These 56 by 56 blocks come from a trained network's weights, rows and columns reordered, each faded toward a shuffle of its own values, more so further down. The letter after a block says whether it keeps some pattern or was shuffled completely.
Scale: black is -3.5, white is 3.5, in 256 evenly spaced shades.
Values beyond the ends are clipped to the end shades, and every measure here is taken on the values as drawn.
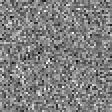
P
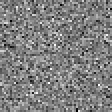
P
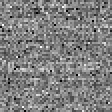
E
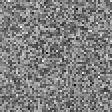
P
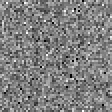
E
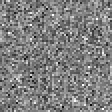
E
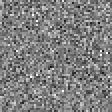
P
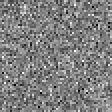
E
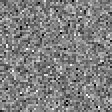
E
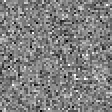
E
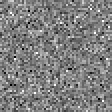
P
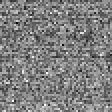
E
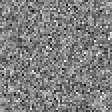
P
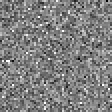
P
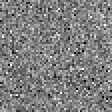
P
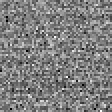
E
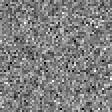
P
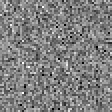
P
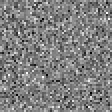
E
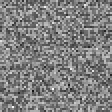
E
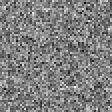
P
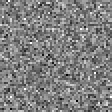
E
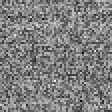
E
